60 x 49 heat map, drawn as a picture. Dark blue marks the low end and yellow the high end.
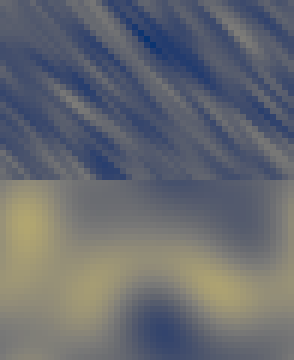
The table splits into 2 rows of 1 panel. Panel 1,1: low, slanting down to the right. Panel 2,1: middling, smooth, strong in contrast.
